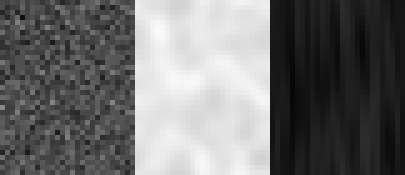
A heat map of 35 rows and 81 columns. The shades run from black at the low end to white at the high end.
It is made of 1 by 3 panels. Panel 1,1: low, fine-grained. Panel 1,2: very high, blotchy, faint in contrast. Panel 1,3: very low, streaked downward, faint in contrast.
